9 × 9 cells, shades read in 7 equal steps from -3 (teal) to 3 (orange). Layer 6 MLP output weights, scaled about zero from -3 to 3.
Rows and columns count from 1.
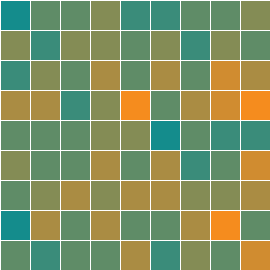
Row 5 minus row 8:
2 -2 0 -1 1 -2 -2 -5 -1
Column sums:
-10 -5 -7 2 -1 -6 -5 2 5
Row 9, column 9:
2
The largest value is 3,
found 3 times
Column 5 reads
-2 -1 -1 3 0 -1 1 -1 1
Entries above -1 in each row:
2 5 5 7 2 4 8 4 3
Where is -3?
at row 1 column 1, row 5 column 6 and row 8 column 1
